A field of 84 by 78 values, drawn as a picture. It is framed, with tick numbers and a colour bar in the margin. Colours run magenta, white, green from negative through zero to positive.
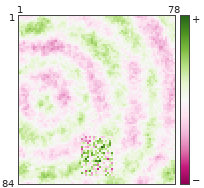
Rings: centred on the middle left. Average level on the scale: 50%. Roughest part: bottom middle. Odd patch: rougher, in the bottom middle.
